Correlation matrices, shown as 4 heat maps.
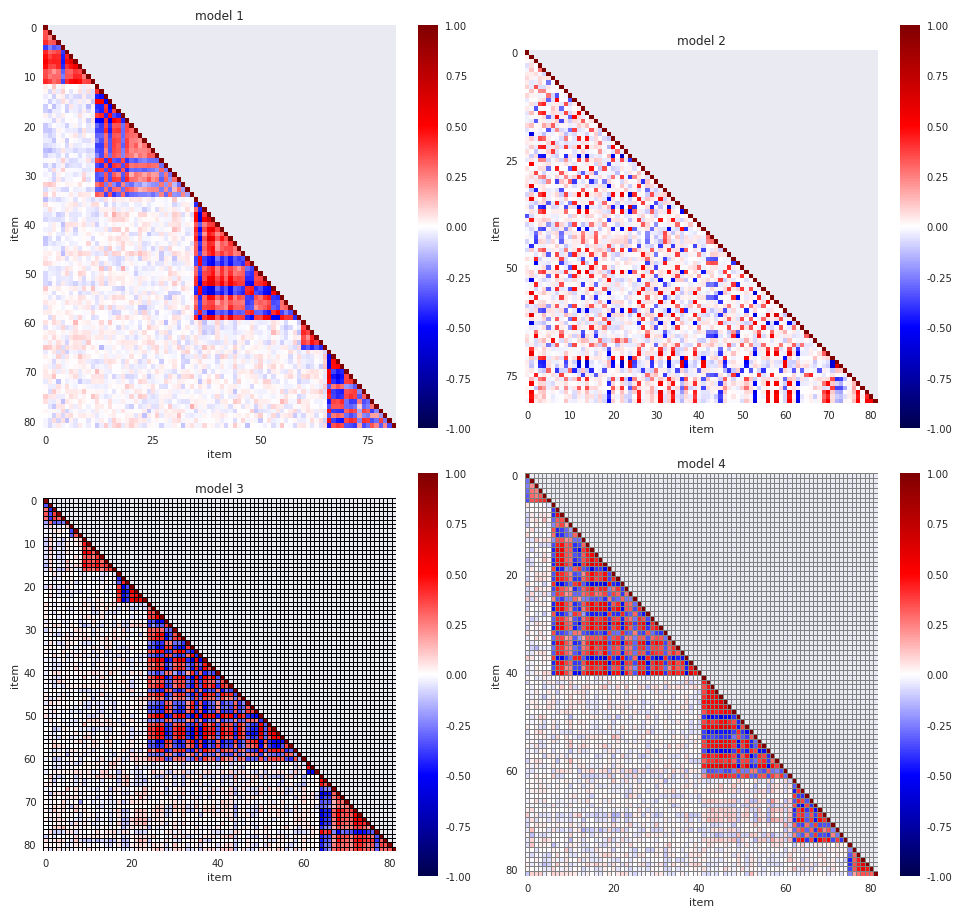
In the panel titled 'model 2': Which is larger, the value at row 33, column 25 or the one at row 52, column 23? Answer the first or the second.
the first
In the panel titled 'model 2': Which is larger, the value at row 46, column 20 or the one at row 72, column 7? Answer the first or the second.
the first
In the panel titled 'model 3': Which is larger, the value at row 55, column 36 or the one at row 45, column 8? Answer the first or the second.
the second
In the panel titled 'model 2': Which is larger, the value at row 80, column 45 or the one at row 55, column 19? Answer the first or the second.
the second
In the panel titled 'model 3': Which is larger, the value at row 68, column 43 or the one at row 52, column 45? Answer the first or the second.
the second
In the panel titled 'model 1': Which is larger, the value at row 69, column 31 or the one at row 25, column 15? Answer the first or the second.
the first
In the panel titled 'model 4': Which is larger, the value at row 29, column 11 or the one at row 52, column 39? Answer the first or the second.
the second
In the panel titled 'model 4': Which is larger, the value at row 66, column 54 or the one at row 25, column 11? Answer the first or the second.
the second
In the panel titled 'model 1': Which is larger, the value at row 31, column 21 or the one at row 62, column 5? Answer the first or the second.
the first
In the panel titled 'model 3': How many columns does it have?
82
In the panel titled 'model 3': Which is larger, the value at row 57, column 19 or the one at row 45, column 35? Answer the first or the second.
the second
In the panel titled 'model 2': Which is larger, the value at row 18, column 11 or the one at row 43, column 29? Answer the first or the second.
the first
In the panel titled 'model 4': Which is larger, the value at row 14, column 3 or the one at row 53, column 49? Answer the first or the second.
the second
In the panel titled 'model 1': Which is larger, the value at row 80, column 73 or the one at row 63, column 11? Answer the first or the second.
the second
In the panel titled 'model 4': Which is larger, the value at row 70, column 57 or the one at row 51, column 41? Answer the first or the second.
the second
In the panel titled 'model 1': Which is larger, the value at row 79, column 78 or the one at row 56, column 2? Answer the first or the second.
the second
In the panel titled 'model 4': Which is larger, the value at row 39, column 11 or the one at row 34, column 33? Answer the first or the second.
the second
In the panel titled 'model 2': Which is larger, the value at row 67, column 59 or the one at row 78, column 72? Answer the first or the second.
the first
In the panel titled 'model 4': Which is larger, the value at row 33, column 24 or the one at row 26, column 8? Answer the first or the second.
the second
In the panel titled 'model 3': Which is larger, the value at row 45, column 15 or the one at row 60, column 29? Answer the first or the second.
the first
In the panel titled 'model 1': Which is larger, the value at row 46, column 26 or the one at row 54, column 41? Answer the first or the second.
the first
